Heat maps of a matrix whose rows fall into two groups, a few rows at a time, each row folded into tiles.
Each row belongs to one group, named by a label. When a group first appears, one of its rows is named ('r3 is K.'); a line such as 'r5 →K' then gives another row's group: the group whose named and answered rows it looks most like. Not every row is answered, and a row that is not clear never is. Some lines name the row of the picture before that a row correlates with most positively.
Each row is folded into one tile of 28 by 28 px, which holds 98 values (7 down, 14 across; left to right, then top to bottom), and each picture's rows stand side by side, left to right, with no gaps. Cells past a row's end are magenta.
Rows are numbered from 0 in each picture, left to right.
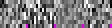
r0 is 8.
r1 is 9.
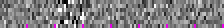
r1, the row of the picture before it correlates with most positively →2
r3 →8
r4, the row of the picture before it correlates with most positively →3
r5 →8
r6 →8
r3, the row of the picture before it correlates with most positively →0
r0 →8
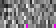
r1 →9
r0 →8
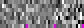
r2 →8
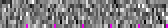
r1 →9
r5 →9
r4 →8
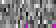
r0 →9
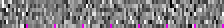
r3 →8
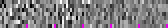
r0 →8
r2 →9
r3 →9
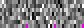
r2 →8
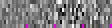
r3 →9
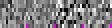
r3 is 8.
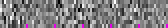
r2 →8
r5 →8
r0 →9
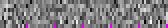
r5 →9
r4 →8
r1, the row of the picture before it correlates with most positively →2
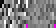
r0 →8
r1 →8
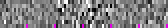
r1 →9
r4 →9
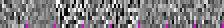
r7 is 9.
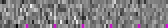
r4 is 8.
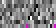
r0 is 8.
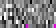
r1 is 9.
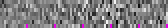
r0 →8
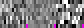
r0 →9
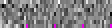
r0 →9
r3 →9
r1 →9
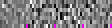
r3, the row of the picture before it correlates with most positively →0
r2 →8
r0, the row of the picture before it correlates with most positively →1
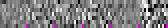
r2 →9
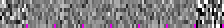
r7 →9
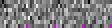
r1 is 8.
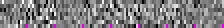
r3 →8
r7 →8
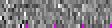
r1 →8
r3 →9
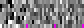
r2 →9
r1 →9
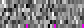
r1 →8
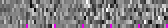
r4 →8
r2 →8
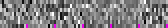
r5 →9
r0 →9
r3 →9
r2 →8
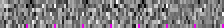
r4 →9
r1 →8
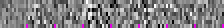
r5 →8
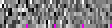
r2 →8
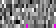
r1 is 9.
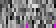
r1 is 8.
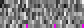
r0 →8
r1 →8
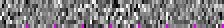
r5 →9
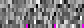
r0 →9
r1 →9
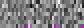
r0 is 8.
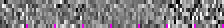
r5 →9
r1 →8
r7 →8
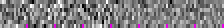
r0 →9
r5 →8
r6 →8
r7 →8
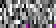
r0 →8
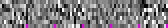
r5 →8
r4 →8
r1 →8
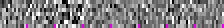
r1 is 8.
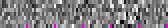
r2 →9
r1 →8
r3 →8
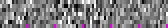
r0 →9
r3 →9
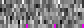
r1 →8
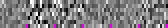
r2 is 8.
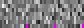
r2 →9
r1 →9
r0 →9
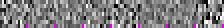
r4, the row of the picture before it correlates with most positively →2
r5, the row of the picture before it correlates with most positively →0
